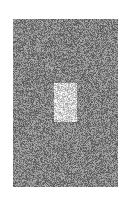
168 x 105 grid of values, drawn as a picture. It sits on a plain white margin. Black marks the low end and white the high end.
Stripes: none. Odd patch: higher, in the centre. Mirror symmetry: none. Average level on the scale: 50%. Slope: none. Ninth with the highest average: centre.
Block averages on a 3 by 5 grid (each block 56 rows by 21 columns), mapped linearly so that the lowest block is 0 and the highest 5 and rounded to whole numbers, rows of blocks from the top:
0 0 0 0 0 / 0 0 5 0 0 / 0 0 0 0 0
